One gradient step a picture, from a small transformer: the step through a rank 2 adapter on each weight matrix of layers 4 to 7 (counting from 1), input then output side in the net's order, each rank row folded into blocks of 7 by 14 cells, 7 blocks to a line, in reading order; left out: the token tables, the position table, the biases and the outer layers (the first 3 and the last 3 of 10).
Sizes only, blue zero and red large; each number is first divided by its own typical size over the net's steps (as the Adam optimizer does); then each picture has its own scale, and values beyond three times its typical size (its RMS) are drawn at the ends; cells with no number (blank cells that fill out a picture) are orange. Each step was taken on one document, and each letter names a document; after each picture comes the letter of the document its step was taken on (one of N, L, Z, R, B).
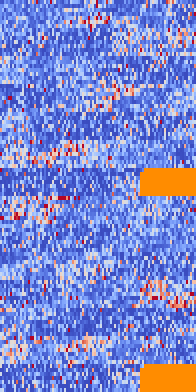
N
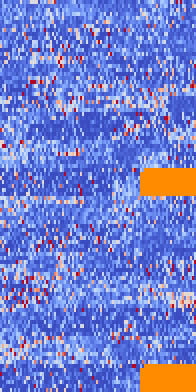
N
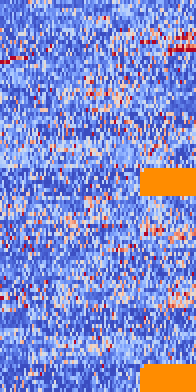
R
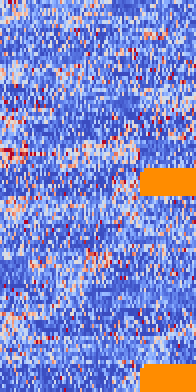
N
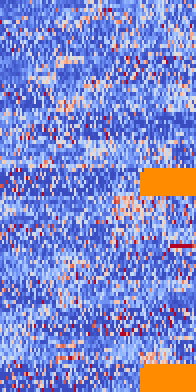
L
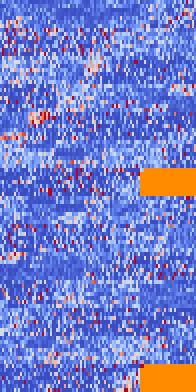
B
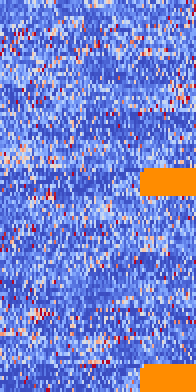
B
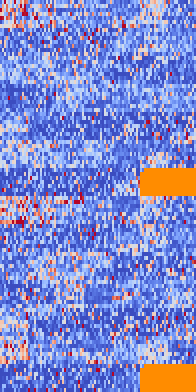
N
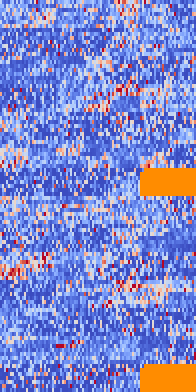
L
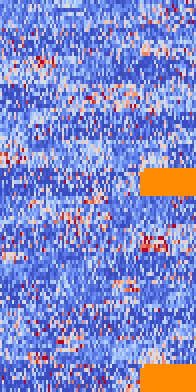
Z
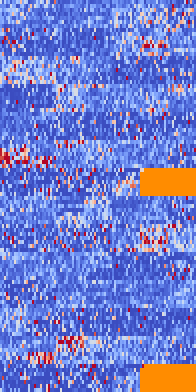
B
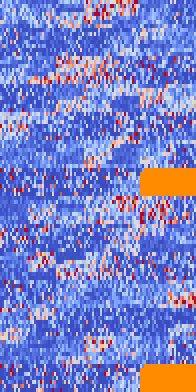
L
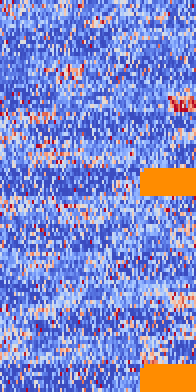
R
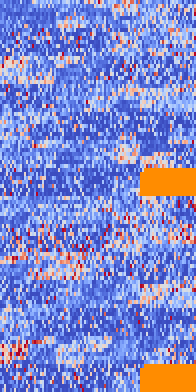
L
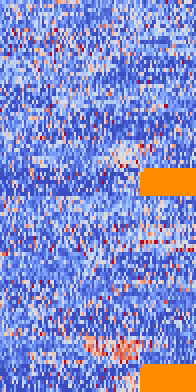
Z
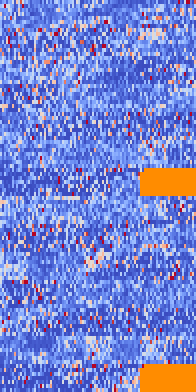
B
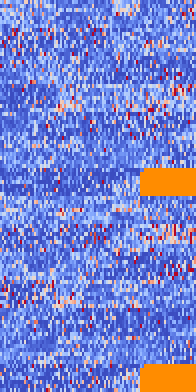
B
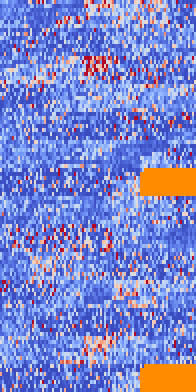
L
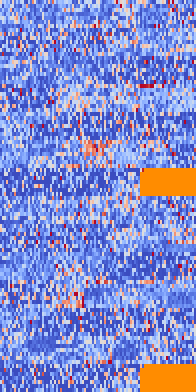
R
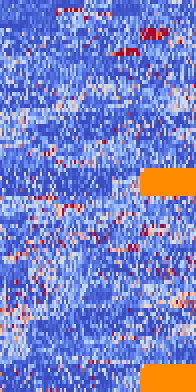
N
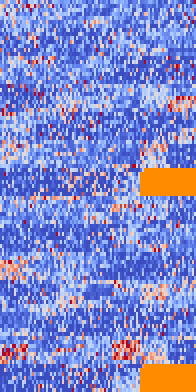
Z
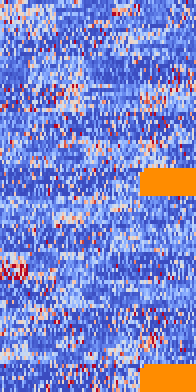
Z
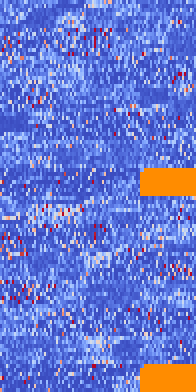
B
